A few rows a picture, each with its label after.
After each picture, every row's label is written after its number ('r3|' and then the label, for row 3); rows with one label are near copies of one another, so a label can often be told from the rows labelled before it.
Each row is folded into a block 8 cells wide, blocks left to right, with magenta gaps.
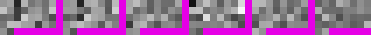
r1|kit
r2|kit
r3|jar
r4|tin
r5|jar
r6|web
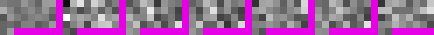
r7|web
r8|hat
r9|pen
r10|pen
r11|tin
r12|pen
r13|tin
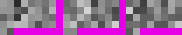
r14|kit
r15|pen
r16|web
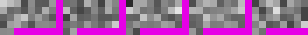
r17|jar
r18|web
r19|tin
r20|tin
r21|pen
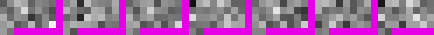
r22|pen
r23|kit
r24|pen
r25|hat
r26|pen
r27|jar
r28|hat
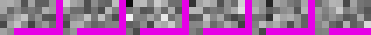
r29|jar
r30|jar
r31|hat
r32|tin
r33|kit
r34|pen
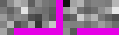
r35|pen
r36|tin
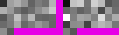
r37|tin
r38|hat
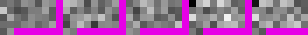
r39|web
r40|jar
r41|pen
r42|hat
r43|hat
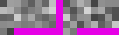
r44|tin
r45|pen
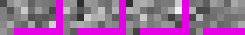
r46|pen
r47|kit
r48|tin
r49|web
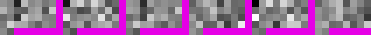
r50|kit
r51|hat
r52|kit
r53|pen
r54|hat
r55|pen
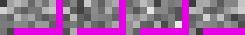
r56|tin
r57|web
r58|pen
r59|tin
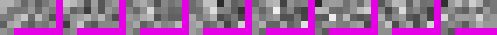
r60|jar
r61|jar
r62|pen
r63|pen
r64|pen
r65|tin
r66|pen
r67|hat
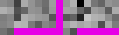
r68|kit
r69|kit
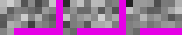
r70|jar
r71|hat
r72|tin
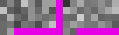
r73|web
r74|tin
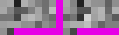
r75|kit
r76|kit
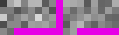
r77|hat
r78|jar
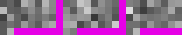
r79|web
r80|pen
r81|web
